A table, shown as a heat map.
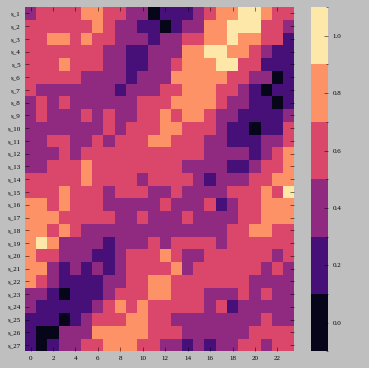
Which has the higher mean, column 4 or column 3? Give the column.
3
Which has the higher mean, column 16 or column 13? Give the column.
16
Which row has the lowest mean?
s_25
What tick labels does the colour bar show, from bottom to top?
0.0, 0.2, 0.4, 0.6, 0.8, 1.0
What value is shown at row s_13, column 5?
0.8
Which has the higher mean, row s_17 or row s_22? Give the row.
s_17
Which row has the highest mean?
s_3
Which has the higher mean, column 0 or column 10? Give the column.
0
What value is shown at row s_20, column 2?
0.6
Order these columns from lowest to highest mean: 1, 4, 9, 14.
4, 9, 1, 14
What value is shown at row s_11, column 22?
0.4
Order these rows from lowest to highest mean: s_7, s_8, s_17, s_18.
s_7, s_8, s_18, s_17
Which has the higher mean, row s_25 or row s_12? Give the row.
s_12
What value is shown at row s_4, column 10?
0.2
